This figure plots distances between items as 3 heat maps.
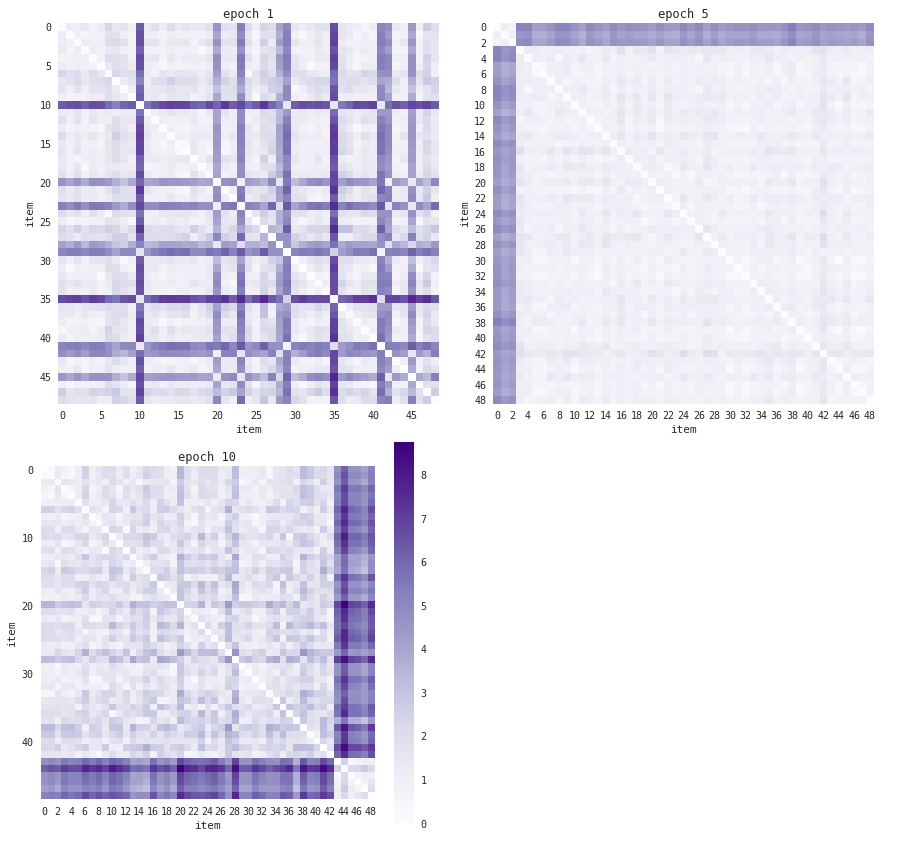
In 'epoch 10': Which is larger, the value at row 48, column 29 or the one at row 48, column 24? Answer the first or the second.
the second
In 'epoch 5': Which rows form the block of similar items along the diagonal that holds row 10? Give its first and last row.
3 to 48
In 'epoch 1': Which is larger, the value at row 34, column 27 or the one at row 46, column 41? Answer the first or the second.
the second
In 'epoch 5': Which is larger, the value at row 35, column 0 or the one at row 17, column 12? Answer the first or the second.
the first
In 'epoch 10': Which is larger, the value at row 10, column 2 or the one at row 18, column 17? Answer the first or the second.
the first
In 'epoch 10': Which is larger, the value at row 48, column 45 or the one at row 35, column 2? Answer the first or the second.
the second
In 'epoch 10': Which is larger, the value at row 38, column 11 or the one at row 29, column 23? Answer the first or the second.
the first
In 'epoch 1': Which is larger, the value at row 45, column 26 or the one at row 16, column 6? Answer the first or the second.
the first
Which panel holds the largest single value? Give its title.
epoch 10
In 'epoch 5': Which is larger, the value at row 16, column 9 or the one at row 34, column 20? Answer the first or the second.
the first
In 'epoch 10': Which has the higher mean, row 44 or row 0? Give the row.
44
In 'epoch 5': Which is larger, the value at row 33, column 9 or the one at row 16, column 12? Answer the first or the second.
the second
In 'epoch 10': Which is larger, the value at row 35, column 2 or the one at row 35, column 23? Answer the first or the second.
the first
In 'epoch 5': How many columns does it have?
49
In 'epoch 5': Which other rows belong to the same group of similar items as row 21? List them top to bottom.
3, 4, 5, 6, 7, 8, 9, 10, 11, 12, 13, 14, 15, 16, 17, 18, 19, 20, 22, 23, 24, 25, 26, 27, 28, 29, 30, 31, 32, 33, 34, 35, 36, 37, 38, 39, 40, 41, 42, 43, 44, 45, 46, 47, 48
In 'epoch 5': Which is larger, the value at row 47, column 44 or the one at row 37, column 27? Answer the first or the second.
the second
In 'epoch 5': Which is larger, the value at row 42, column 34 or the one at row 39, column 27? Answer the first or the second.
the first
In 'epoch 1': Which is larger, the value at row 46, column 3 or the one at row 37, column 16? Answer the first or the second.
the second
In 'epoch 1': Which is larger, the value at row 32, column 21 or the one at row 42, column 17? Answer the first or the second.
the second
